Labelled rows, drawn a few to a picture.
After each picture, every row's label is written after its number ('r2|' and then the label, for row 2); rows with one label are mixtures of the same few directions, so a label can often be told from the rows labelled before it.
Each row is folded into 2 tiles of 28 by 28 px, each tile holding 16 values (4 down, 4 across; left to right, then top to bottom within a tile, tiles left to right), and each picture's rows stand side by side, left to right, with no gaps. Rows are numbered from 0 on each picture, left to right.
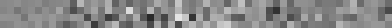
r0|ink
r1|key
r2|ink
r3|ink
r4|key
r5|ink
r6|key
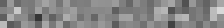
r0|ink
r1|ink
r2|key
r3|key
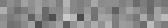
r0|key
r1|ink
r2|key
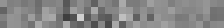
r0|key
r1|ink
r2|ink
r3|key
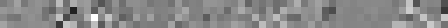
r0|key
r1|ink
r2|ink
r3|ink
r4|key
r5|key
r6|key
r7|key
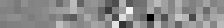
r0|key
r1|key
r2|ink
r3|ink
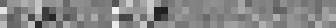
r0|key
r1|ink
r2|key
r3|ink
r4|key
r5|key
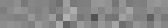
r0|key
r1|ink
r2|ink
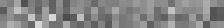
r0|key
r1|ink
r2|key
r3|key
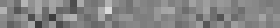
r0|key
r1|key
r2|key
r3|key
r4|ink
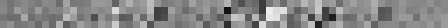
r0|ink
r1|ink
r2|key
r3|key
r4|key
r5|key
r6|key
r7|ink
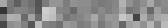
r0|key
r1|ink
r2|ink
